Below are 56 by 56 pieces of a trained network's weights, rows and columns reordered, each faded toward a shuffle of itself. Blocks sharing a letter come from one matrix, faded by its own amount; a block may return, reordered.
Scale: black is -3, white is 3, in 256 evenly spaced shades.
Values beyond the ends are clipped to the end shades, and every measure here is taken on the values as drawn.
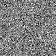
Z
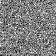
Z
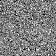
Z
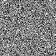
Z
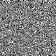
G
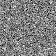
G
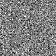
G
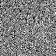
G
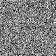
G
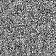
G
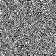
G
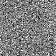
Z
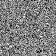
Z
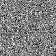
Z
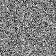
G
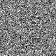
Z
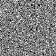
G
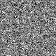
Z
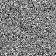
Z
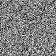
Z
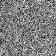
G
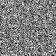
Z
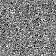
Z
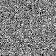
G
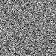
Z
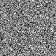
Z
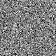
Z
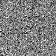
G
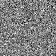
G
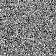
G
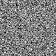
Z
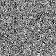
G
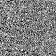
G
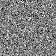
G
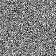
Z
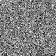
G
